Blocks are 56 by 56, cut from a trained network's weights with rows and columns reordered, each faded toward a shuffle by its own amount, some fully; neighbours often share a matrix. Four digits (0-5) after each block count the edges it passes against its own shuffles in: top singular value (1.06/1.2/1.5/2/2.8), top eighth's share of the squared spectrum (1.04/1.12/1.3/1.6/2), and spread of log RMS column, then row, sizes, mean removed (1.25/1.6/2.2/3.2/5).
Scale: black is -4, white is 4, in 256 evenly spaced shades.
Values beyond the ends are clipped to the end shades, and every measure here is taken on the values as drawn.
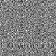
4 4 2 2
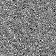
2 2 0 0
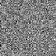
4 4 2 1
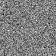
2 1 0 0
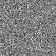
3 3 0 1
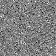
2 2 0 0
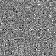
3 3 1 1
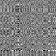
4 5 3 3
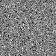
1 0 0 0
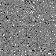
2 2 0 1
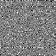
4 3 0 2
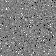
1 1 0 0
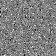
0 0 0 0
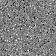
0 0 0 0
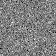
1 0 0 0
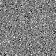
2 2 0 0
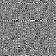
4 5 2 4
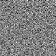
3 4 1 2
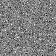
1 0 0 0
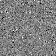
2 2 0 1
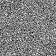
1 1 0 0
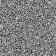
1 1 0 0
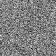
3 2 0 0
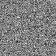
2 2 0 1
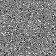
2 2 0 1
